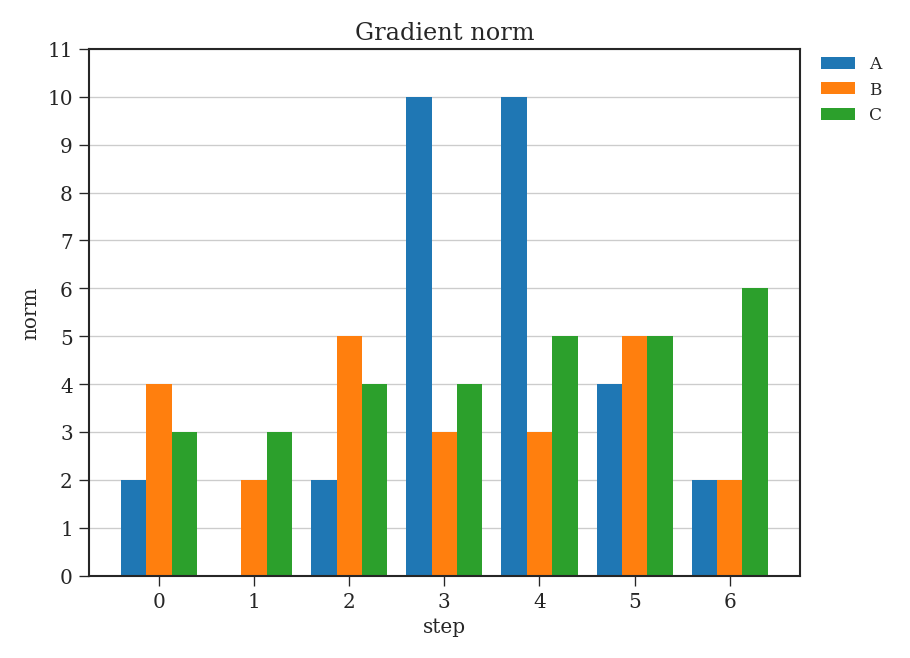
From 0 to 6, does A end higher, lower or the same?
the same
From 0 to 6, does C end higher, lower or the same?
higher
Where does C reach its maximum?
6
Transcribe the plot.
Title: Gradient norm
x-axis: step, ticks 0 1 2 3 4 5 6
y-axis: norm, ticks 0 1 2 3 4 5 6 7 8 9 10 11
Legend: A, B, C
Values:
A: 2 0 2 10 10 4 2
B: 4 2 5 3 3 5 2
C: 3 3 4 4 5 5 6
